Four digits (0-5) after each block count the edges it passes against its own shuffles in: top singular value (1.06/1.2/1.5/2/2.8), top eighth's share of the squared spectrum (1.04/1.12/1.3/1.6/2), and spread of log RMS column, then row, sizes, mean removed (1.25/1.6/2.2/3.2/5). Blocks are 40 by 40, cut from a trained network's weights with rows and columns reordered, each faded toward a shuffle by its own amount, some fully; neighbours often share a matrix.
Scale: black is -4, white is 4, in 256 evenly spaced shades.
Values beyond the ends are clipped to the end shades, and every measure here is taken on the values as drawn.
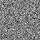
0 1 0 0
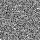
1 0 0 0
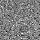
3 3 0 1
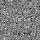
3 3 1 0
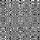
4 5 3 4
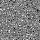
0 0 0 0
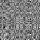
4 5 1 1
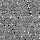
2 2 0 0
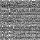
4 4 2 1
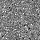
0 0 0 0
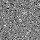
1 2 0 0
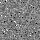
0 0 0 0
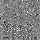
2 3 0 2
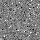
0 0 0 0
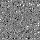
2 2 0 1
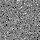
0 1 0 0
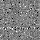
2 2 0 1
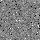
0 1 0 0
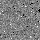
0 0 0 0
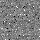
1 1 0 0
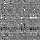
3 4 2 1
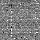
2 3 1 0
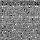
3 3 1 1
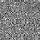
3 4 1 2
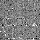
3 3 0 2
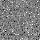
2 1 0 1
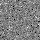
0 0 0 0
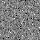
1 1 0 0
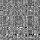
3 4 0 2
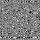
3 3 0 2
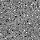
1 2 0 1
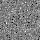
0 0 0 0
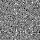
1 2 0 0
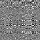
4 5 2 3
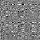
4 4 2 2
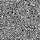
2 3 0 1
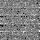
3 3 1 1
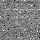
2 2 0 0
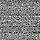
3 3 1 2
